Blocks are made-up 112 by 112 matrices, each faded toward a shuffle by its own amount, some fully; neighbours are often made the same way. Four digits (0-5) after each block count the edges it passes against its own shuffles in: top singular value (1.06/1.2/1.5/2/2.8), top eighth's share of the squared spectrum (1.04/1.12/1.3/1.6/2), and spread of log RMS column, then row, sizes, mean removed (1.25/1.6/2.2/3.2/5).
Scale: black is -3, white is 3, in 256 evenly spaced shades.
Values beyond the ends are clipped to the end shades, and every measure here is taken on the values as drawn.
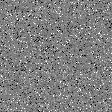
2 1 0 0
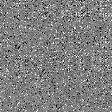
4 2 1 2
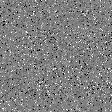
2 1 0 1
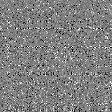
4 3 1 2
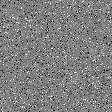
0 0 0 0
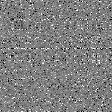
4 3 1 2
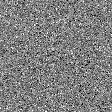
0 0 0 0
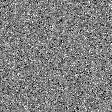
0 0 0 0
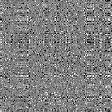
5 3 3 3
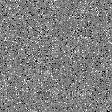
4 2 1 1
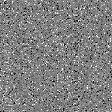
4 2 1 0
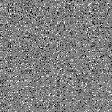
4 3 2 2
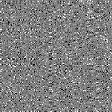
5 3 2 2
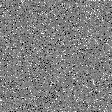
2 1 0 0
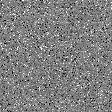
2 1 0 0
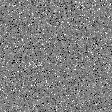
2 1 0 0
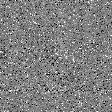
3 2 0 2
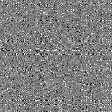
4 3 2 3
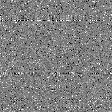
4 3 1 2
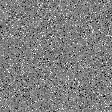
0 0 0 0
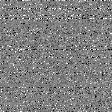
2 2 0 3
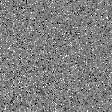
3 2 1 0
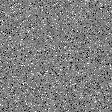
0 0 0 0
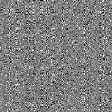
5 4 3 2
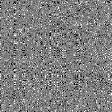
4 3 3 2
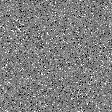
2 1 0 0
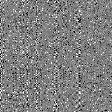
4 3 3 1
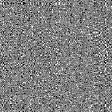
4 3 3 2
